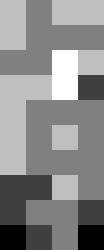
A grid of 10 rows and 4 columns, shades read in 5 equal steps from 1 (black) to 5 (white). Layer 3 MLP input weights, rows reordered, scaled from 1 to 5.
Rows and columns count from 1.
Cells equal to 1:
2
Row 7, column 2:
3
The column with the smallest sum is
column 4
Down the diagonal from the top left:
4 3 5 2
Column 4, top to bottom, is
4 3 4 2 3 3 3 3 2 1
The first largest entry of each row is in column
1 1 3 3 1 1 1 3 2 3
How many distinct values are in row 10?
3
